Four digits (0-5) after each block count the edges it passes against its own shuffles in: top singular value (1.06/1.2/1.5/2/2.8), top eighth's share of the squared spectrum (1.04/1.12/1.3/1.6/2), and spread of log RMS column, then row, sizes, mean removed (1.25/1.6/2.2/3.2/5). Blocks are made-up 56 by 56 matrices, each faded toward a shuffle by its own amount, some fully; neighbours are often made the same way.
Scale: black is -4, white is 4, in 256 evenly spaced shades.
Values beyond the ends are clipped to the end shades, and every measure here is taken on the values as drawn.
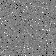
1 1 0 0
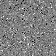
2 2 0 0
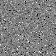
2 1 0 0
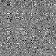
3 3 1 2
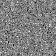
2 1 0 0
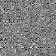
3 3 1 2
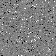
1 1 0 0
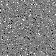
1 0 0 0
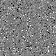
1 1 1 0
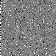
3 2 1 0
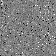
1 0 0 0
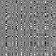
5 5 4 3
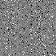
3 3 2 0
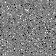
0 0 0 0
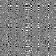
4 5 3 2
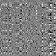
4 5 3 2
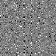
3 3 2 1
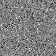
0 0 0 0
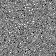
0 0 0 0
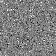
0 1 0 0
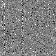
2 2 2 0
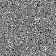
0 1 1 0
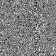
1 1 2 0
